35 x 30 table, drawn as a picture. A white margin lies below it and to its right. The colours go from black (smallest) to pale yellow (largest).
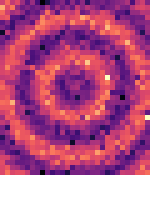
Rings spread out from the centre. The histogram is bell-shaped. There is no seam. On average the colour sits 50% of the way up the scale.
